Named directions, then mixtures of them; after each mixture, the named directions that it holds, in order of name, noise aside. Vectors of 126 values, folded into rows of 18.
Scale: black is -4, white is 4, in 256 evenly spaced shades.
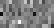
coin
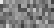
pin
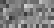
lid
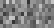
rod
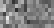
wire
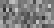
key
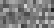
key, lid, pin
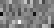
coin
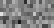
coin, key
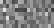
lid, pin, wire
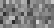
rod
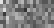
pin, wire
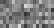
key, lid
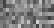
key, lid, rod
